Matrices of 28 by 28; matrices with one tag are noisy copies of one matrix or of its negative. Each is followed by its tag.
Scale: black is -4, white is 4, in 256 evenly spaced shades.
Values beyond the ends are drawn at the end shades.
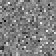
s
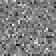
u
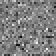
u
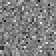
s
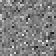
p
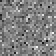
p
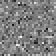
u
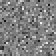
s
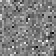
p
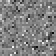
p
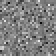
s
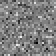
u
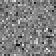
u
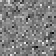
p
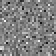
s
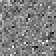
p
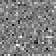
u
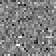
u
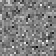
p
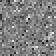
p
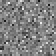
s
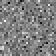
s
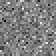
s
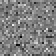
u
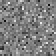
s
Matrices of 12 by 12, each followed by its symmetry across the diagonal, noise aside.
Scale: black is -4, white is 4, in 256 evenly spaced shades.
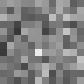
neither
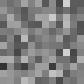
antisymmetric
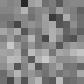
neither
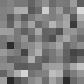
antisymmetric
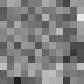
antisymmetric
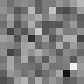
antisymmetric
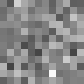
neither
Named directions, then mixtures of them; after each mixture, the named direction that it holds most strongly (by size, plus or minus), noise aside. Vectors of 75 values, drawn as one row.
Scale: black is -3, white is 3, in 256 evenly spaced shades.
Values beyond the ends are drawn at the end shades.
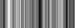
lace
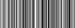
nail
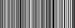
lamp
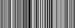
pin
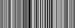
pin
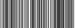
pin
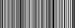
lamp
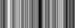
lace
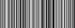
lamp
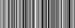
nail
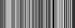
lamp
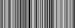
pin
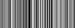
pin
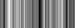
lace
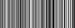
lamp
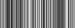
pin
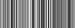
pin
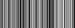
lamp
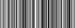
nail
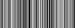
pin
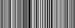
pin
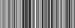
nail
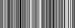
lamp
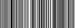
pin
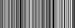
lamp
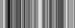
lace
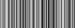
nail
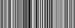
pin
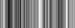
lace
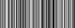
lamp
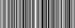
nail
